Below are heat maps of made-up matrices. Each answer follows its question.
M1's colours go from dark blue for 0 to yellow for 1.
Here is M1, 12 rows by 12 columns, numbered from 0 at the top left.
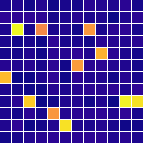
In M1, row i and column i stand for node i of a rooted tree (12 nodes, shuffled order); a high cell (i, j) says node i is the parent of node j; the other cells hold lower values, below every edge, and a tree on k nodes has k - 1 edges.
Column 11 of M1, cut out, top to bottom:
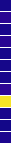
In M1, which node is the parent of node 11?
8
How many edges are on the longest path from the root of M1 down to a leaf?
6
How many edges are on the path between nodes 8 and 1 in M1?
2
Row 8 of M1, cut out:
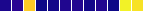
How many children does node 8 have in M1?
3
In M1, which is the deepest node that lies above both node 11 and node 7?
8
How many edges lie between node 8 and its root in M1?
2
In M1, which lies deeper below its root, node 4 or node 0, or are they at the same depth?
node 0
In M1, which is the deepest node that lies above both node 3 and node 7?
2
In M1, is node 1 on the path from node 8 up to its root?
no
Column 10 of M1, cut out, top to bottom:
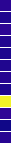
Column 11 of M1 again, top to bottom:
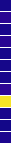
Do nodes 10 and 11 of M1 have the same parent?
yes
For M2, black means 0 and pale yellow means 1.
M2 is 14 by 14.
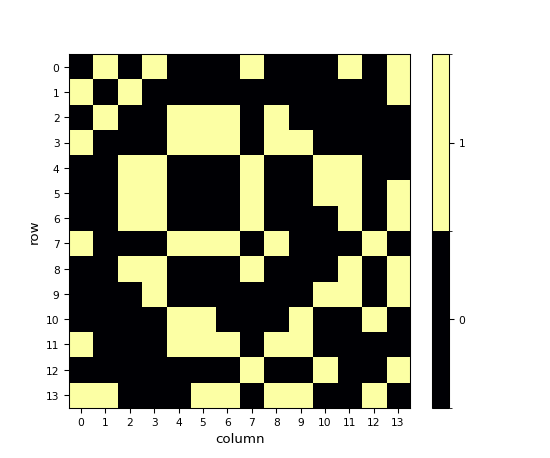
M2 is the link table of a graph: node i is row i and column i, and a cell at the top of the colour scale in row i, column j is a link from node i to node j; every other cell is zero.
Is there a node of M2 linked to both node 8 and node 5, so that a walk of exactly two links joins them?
yes
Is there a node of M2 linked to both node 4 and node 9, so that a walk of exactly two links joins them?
yes
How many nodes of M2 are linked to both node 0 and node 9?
3
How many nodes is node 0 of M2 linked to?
5
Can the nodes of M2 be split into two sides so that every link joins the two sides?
no
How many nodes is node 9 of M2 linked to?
4
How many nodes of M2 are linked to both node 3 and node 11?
6
